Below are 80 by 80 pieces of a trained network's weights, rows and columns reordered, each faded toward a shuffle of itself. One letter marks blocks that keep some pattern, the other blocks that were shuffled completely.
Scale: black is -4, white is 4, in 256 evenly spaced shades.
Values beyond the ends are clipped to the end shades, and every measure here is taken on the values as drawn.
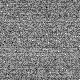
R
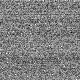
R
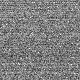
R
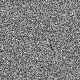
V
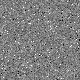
R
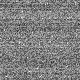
R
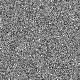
V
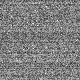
R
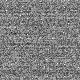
R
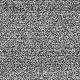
R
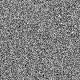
V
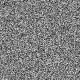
V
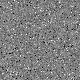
V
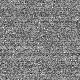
R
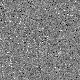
V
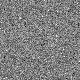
V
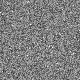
V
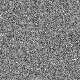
V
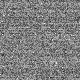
R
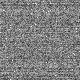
R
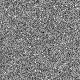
V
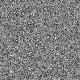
V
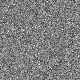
V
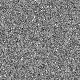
V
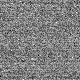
R
